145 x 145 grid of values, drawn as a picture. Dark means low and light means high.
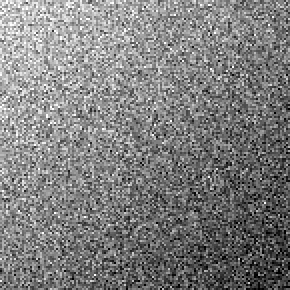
The texture is fine-grained noise. The top left is the ninth with the highest average. There are no regular stripes. Values rise toward the top left. No single row or column stands out from its neighbours.
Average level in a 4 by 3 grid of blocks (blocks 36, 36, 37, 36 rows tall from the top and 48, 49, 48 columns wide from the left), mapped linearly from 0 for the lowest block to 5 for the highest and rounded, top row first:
5 4 3
4 3 2
3 2 1
2 1 0
